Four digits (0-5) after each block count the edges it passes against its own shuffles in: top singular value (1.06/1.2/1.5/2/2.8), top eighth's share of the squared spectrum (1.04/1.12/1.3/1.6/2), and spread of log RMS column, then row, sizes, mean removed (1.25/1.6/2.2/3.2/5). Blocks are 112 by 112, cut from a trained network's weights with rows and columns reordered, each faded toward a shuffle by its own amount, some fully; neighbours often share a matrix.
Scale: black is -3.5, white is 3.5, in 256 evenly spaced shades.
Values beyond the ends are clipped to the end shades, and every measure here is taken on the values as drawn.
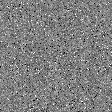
1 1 0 1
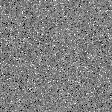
0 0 0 0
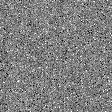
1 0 0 0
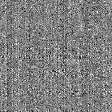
3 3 1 3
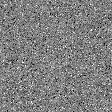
0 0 0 0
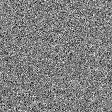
1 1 0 0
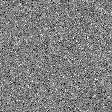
0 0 0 0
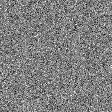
1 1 0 0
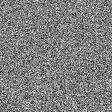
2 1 0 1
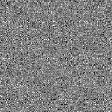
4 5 3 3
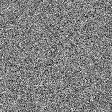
2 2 0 0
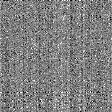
4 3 1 3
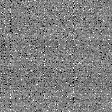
3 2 2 0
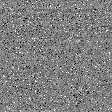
1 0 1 0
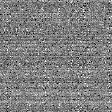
4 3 3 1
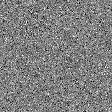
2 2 0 0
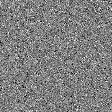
2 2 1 0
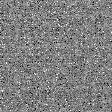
2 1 1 0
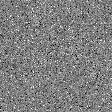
1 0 0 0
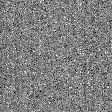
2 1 0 0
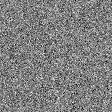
2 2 0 0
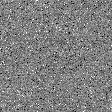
1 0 0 0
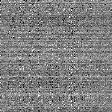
4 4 3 1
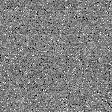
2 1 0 0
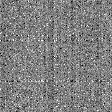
3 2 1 2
